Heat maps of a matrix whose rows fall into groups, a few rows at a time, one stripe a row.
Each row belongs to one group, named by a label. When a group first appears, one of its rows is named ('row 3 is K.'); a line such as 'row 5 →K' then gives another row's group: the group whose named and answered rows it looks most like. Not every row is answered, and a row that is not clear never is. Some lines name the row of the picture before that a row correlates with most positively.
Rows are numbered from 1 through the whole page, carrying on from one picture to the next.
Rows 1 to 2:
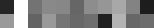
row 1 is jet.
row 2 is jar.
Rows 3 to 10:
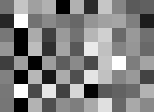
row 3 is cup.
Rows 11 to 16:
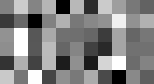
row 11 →cup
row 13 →jar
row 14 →jar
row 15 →cup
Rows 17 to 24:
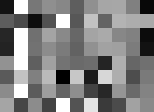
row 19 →jet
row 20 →jet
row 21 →jar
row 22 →cup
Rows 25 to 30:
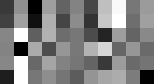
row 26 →cup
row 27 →jar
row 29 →jar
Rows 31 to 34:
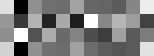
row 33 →jar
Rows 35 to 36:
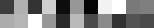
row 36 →cup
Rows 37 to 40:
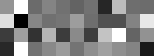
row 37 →jar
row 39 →cup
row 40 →jet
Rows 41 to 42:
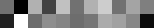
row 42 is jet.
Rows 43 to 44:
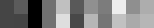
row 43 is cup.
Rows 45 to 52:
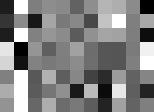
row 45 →jet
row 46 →cup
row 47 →jet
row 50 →jar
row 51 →jar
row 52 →jar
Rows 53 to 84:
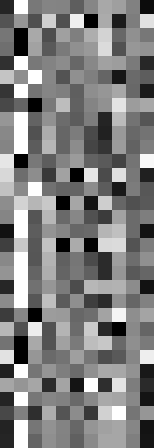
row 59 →jet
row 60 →cup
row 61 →jar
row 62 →jar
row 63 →jar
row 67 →cup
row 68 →jar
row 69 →jet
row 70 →cup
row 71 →jar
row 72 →jar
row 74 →jar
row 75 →cup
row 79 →jet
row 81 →jet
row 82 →cup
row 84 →jet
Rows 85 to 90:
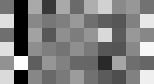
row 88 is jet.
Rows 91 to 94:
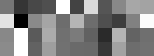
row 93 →jar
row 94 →jar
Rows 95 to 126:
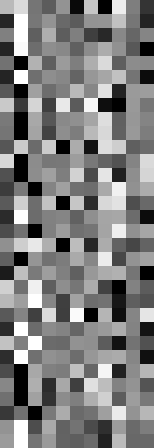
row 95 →jar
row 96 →jet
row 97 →jar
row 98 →jet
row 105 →cup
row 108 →cup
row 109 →cup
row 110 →jet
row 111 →cup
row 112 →cup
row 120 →jet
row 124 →cup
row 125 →jar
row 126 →jar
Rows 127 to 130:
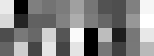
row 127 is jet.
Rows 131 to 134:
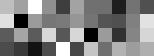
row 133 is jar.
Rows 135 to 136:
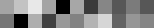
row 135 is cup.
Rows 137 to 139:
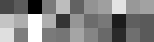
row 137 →cup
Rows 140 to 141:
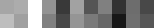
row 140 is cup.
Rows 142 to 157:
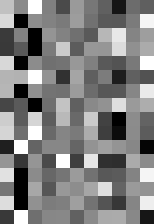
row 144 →cup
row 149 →cup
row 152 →jet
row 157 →jet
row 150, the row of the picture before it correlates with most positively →141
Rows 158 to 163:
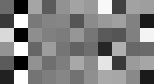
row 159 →jet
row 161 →jar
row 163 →jet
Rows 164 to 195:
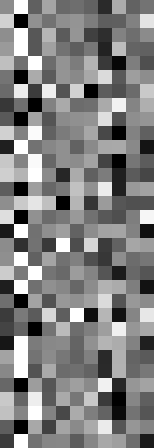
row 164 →jar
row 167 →jar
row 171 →cup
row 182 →jar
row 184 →jet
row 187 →cup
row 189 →jar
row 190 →jar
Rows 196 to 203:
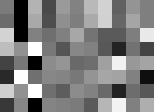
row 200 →cup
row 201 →jet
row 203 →cup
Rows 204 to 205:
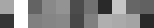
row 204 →jar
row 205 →jet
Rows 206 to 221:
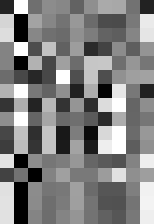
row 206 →jet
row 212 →jar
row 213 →cup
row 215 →cup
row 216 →cup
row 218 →cup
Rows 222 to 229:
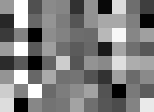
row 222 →jar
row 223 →jet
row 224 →cup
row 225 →jar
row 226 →cup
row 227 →jar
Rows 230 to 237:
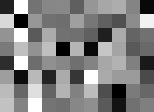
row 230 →jet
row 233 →cup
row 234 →jet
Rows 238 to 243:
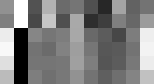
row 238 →jar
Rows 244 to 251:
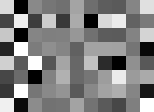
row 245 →cup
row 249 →cup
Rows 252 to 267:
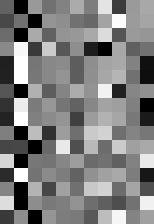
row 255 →jar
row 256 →jet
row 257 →jet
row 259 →jet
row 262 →cup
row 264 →jet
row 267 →cup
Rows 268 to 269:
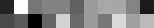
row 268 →jet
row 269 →cup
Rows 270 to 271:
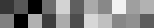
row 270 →cup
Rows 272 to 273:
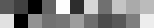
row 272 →cup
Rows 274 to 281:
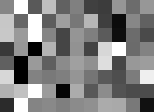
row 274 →jar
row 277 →cup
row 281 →jet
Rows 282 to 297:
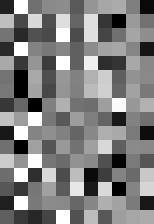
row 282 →jet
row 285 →jet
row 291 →jet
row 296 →jet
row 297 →cup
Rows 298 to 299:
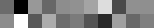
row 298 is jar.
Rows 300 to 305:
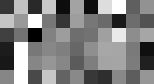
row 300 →cup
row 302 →cup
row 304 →jet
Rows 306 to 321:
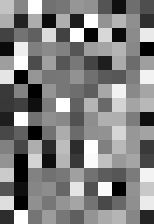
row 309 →jet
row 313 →cup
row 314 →jet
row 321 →jet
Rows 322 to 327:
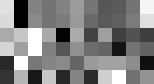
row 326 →jet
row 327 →cup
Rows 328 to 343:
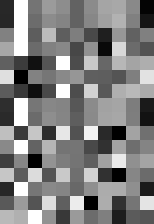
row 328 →jet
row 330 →jar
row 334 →cup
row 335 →jet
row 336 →jet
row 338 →jar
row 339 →cup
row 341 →jet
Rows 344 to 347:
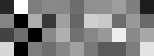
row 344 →jet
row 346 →cup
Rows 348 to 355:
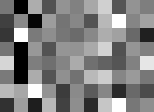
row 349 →cup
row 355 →cup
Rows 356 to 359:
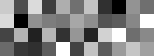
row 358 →cup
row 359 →cup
